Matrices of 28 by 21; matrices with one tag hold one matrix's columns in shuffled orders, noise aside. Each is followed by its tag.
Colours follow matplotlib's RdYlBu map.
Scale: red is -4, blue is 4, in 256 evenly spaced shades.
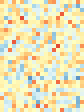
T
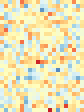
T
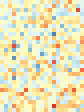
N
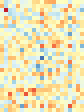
N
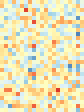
N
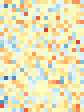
T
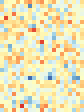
T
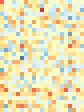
N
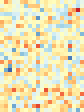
N
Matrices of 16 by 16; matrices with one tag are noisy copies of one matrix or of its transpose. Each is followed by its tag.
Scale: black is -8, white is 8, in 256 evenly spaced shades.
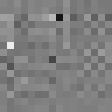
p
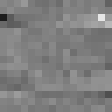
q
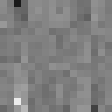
q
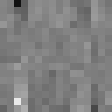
q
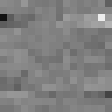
q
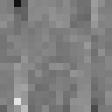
q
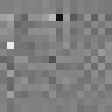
p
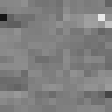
q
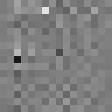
p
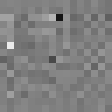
p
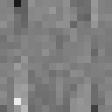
q
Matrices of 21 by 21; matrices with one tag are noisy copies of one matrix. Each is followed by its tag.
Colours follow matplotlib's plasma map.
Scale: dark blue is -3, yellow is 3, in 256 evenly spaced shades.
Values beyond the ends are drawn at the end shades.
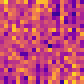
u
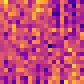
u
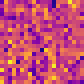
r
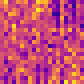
u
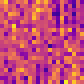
u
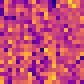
r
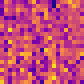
r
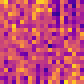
u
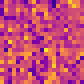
r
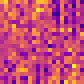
u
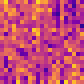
u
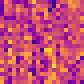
r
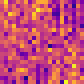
u
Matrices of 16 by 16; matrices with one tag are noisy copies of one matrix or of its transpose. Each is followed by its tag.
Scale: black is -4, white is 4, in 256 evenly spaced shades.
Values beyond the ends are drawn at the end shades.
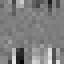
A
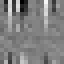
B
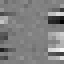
A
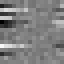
B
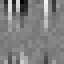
B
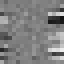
A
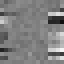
A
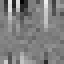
B
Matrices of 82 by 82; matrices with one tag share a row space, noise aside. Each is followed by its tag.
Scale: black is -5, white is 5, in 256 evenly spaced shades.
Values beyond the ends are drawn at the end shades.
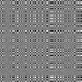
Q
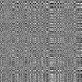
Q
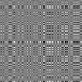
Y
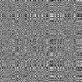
Q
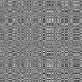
Y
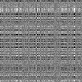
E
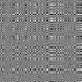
Q
